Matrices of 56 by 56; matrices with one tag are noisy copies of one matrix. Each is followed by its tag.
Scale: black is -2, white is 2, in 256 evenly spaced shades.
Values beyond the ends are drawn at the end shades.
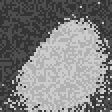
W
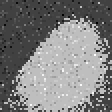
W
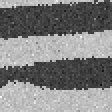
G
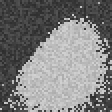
W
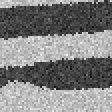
G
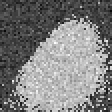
W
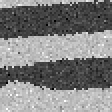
G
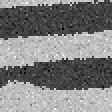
G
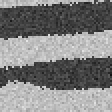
G
